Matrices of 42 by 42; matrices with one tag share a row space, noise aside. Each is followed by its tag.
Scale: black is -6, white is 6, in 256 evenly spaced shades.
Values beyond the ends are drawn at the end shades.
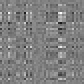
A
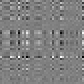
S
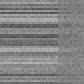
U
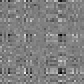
A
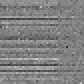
U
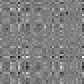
S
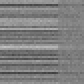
U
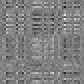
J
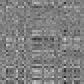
J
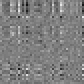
S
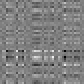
J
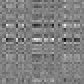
J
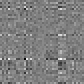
A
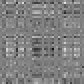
J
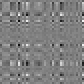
S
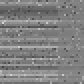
U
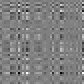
S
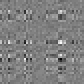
A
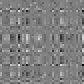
S
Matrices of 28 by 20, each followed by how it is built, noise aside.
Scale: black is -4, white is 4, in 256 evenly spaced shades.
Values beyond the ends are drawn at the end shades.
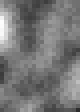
smooth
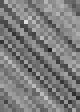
Toeplitz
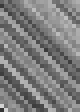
Toeplitz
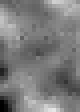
smooth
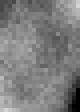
smooth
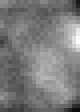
smooth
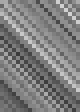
Toeplitz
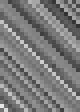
Toeplitz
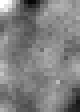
smooth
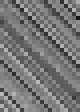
Toeplitz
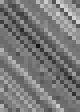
Toeplitz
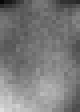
smooth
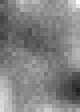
smooth
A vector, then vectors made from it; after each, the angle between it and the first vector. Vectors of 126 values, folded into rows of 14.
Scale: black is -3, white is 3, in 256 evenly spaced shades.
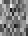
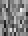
orthogonal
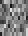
nearly opposite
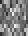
nearly opposite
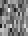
orthogonal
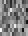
partly opposed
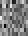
partly aligned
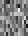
orthogonal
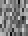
partly aligned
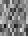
nearly parallel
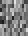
partly opposed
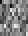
nearly opposite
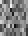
nearly parallel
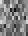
nearly parallel
